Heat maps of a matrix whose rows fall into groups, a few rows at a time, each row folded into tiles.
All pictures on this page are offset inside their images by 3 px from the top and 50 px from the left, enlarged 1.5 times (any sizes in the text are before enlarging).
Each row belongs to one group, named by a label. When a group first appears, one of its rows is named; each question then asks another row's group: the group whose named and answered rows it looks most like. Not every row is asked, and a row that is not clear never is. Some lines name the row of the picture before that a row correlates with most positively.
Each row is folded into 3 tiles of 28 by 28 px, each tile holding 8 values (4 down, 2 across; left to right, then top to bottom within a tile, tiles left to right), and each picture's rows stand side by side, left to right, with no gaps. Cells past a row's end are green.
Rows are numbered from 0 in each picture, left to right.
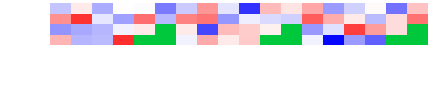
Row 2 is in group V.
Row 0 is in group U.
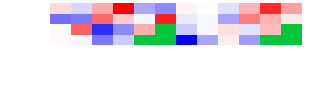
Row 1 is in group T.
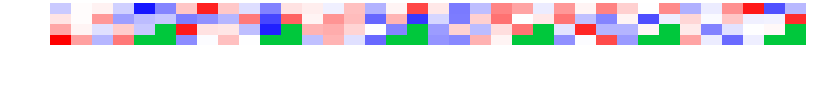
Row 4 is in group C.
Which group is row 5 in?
V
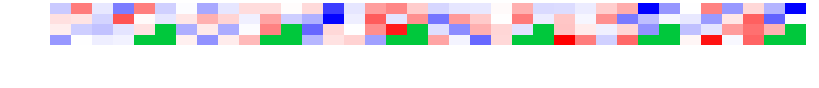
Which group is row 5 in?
U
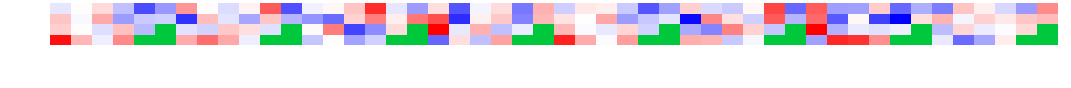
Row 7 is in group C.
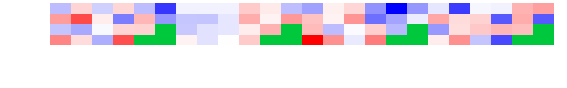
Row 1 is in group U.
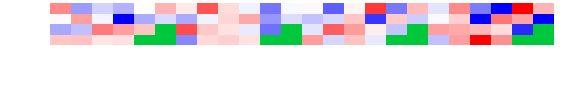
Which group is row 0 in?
V
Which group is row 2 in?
V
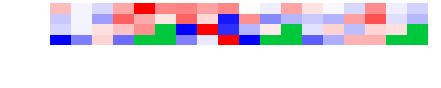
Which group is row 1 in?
C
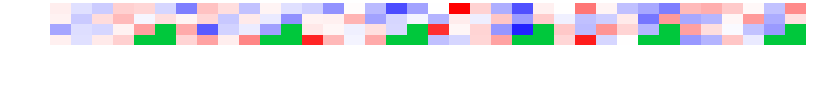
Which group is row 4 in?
U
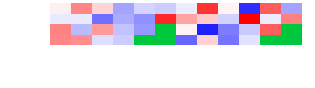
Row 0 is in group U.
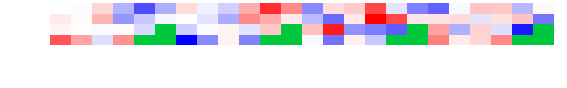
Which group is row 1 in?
T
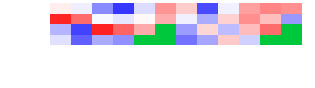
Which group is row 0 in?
V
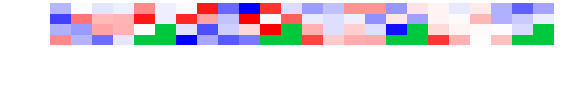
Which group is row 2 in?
V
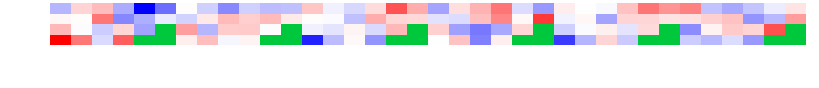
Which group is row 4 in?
T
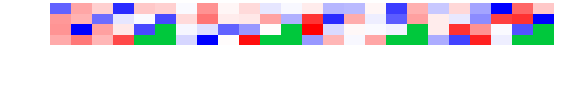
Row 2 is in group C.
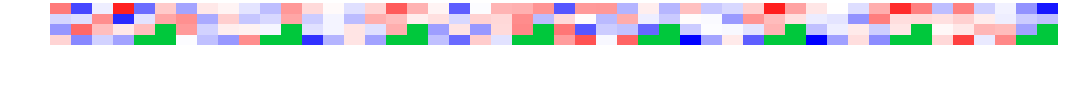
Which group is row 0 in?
V
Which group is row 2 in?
T
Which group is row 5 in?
T
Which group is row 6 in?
T
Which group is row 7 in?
U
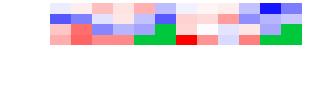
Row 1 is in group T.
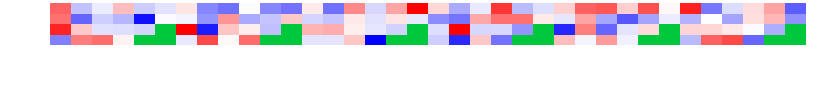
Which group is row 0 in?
C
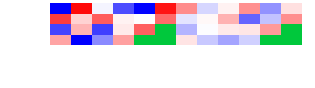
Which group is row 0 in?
C
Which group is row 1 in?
V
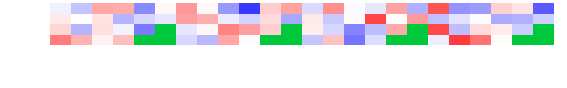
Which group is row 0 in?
V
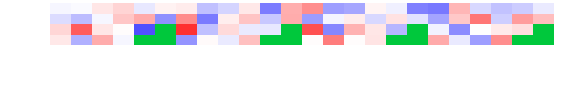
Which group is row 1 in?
C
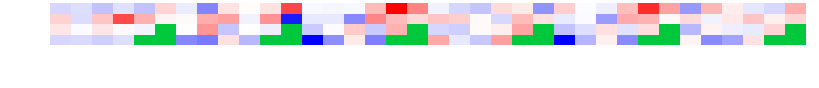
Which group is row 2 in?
T
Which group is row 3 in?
U
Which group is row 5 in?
C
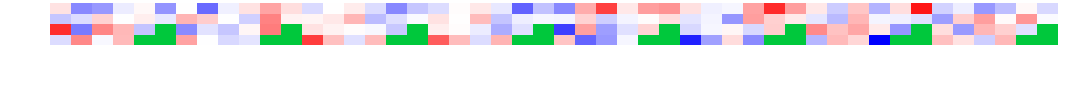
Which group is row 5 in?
T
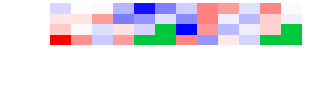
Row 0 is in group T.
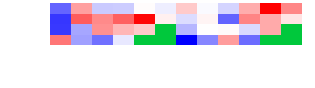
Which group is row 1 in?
T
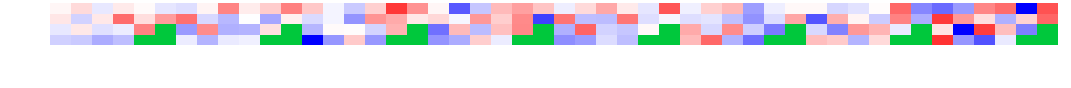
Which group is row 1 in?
C
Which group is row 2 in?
T
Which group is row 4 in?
C
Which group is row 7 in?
V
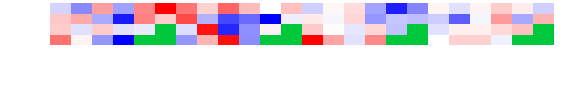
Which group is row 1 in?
C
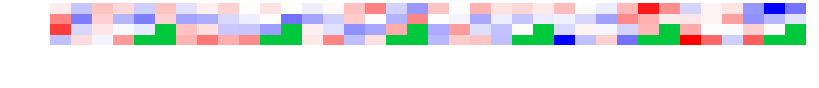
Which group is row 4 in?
T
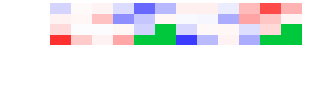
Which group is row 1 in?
T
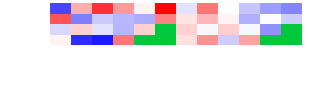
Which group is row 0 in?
C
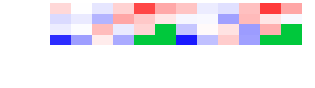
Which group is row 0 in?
T
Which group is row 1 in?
T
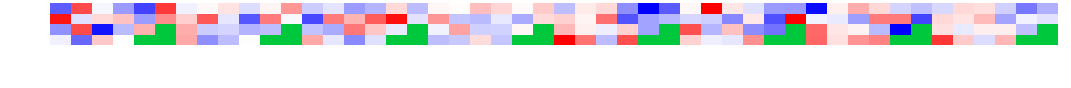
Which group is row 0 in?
C
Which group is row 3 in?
C
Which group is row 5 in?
U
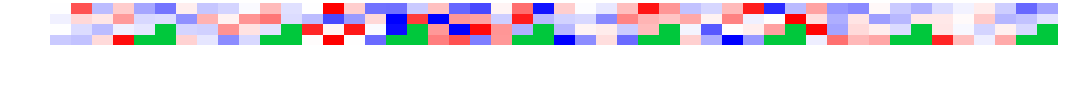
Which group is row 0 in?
U
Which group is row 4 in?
T
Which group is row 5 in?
V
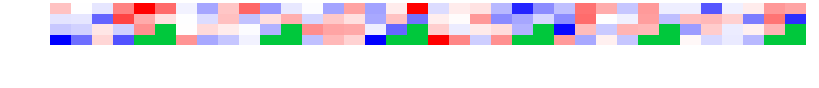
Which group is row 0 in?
T
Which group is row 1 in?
V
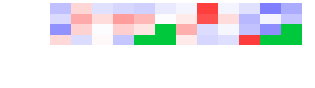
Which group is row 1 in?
U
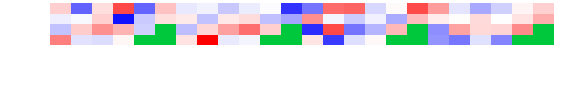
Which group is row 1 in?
U
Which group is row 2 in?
C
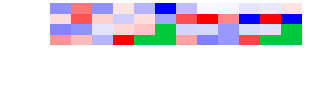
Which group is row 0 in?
U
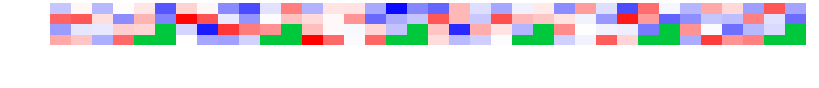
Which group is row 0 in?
U
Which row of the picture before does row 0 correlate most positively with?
0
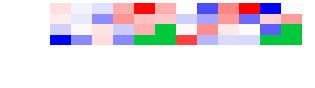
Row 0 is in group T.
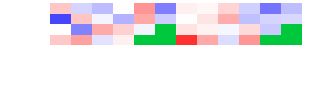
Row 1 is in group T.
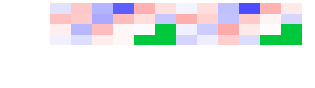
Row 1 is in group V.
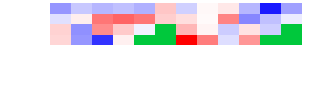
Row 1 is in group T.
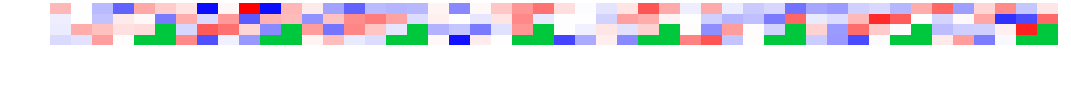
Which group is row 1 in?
V
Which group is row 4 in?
T
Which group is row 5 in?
U
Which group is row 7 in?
V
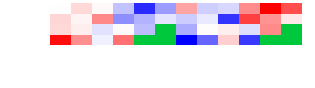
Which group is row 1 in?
T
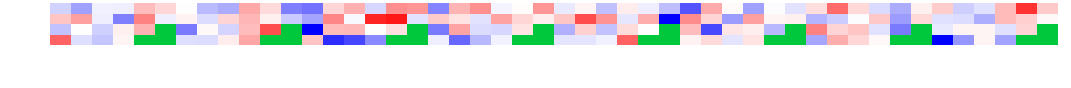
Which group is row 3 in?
C
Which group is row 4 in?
U
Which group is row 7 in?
T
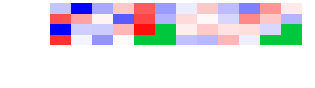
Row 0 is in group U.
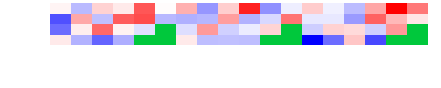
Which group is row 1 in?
V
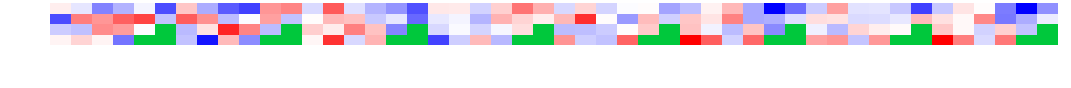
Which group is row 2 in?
U
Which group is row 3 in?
T
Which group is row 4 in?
U
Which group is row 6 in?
U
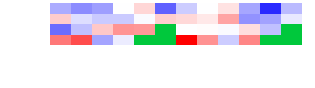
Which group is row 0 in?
U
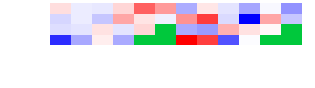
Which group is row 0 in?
T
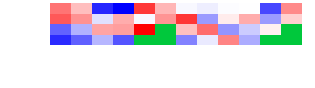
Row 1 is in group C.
